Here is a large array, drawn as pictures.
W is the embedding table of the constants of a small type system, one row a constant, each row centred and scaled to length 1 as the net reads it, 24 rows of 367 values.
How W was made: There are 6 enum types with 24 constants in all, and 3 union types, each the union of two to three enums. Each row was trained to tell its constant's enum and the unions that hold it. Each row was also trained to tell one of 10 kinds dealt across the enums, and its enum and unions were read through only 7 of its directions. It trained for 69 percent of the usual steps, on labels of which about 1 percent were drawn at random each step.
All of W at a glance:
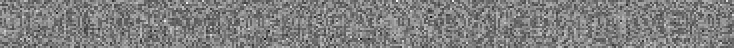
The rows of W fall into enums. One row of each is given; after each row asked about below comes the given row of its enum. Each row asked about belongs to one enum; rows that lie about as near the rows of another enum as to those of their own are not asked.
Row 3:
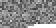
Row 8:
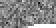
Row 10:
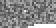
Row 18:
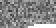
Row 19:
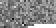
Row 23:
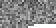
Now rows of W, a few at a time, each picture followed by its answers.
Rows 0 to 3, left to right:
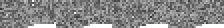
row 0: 19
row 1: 8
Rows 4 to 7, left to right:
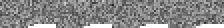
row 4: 23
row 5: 10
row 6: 19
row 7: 8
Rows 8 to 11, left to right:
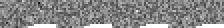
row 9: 10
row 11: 10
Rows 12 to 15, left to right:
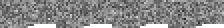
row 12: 10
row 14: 3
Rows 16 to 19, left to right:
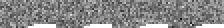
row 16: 8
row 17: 3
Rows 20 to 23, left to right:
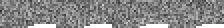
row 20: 19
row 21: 23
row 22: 18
